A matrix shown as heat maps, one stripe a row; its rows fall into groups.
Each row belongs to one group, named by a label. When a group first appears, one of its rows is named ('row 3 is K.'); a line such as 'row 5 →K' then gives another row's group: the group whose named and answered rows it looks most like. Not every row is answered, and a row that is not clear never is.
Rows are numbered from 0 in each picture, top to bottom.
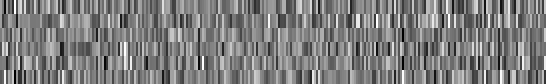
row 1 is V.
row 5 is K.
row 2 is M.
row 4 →M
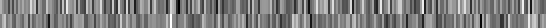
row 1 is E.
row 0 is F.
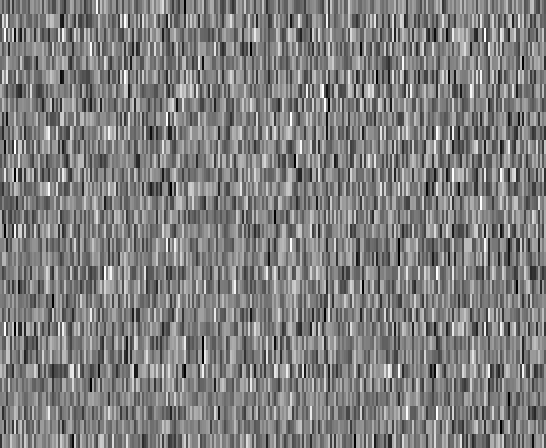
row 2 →K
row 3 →F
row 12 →K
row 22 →F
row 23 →K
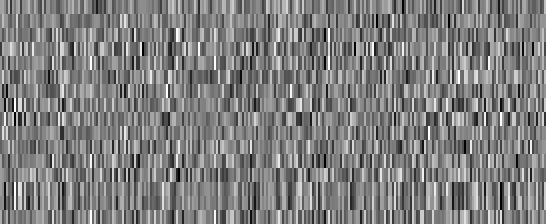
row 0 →M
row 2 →F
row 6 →V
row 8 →K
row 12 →F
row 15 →F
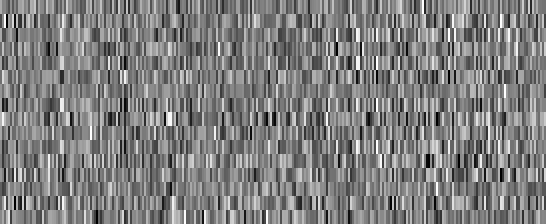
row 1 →K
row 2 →V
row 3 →E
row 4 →V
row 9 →F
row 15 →M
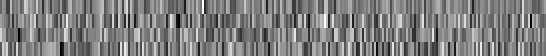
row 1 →F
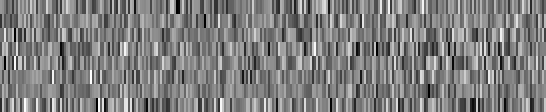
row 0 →F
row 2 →K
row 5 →F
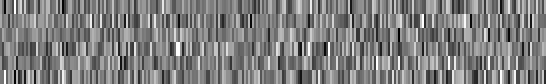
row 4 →V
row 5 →K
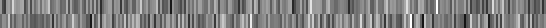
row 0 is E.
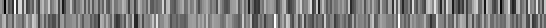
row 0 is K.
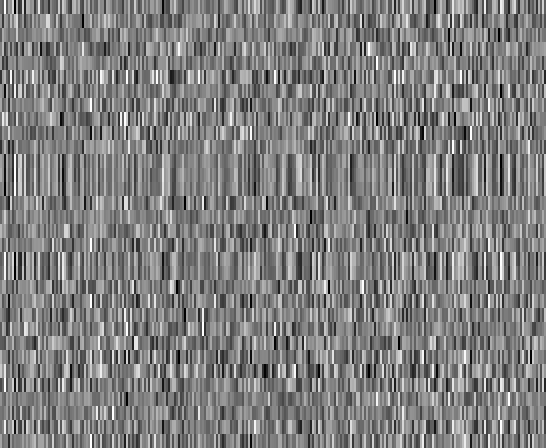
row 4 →V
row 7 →F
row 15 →E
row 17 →F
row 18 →K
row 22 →M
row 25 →F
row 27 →K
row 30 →K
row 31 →F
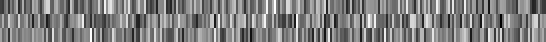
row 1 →E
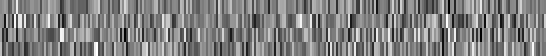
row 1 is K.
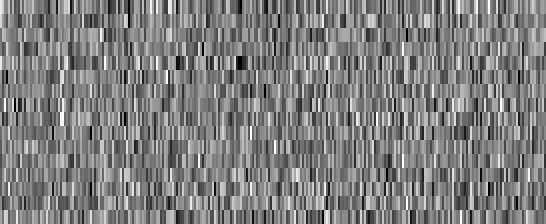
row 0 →E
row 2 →E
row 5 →V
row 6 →F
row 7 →K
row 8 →V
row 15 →E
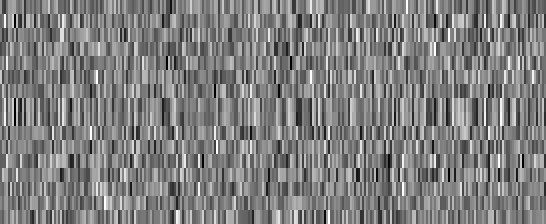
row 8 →K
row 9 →F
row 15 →F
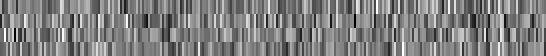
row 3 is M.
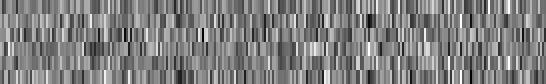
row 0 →V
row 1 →E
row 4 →V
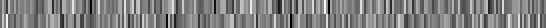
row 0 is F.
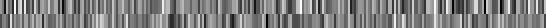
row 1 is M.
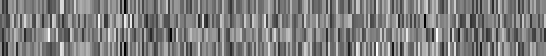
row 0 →V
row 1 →M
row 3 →V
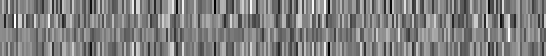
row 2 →V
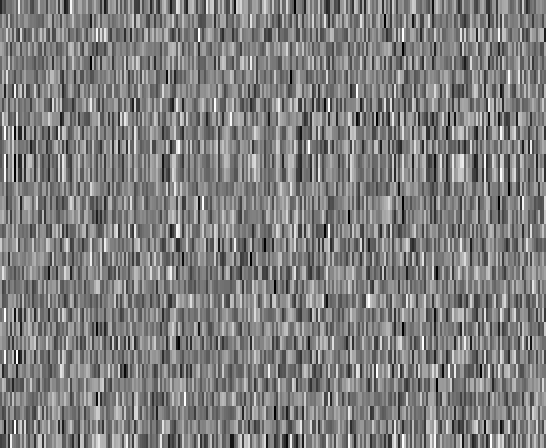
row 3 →M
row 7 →F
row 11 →K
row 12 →K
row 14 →M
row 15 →M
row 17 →E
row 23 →M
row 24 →F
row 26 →V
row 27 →E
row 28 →M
